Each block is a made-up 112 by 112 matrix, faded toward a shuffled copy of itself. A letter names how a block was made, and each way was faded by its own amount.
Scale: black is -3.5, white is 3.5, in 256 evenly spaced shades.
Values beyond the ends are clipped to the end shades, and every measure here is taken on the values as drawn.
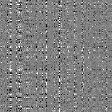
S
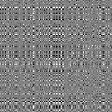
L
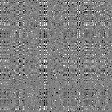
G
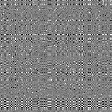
L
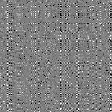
G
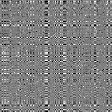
L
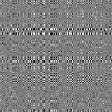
L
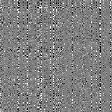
S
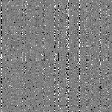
S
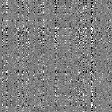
S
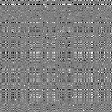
L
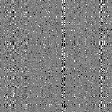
S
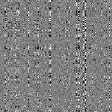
S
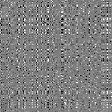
G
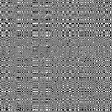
L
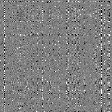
S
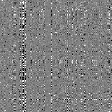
S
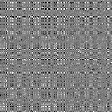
L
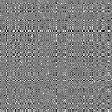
L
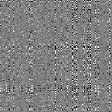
S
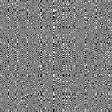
G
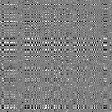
L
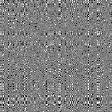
G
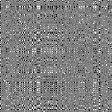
G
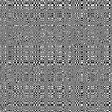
L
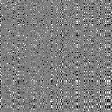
G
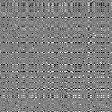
L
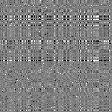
L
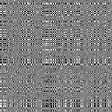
L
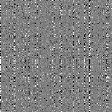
S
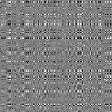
L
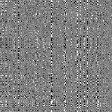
S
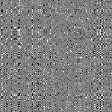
G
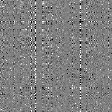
S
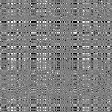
L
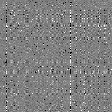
G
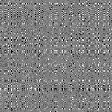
G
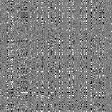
S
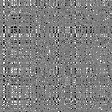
G
